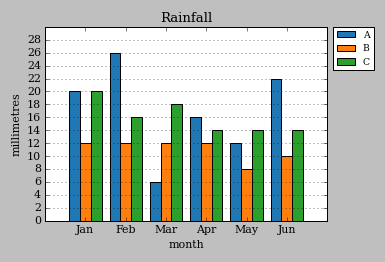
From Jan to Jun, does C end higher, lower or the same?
lower
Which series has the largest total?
A
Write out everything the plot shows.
Title: Rainfall
x-axis: month, ticks Jan Feb Mar Apr May Jun
y-axis: millimetres, ticks 0 2 4 6 8 10 12 14 16 18 20 22 24 26 28
Legend: A, B, C
Values:
A: 20 26 6 16 12 22
B: 12 12 12 12 8 10
C: 20 16 18 14 14 14
